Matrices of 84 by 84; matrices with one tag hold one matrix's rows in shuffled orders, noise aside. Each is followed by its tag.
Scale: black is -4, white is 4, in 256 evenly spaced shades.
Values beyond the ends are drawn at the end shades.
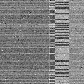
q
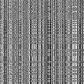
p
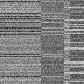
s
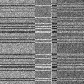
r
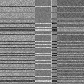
r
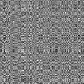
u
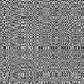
u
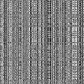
p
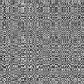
u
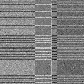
r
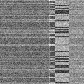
q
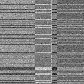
r
